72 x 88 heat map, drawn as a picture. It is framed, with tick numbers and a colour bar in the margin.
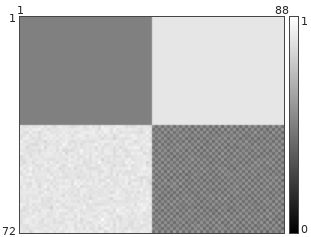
It is made of 2 by 2 panels. Panel 1,1: middling, flat. Panel 1,2: very high, flat. Panel 2,1: very high, fine-grained, faint in contrast. Panel 2,2: middling, checkered.
